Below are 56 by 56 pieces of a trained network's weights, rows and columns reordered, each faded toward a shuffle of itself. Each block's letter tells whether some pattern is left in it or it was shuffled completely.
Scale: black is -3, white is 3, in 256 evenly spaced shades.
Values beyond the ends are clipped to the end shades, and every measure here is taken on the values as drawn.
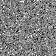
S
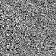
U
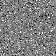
S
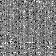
U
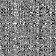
U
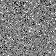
S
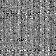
U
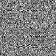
U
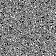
S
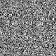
U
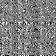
U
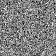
S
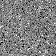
S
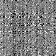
U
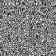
U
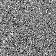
S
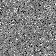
S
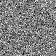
S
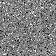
S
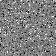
S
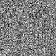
U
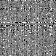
U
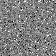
S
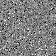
S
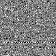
U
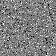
S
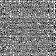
U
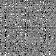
U
